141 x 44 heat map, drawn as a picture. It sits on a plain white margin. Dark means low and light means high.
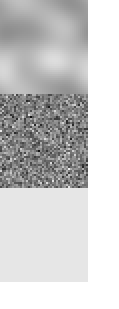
It is made of 3 by 1 panels. Panel 1,1: high, smooth. Panel 2,1: middling, fine-grained, strong in contrast. Panel 3,1: very high, flat.
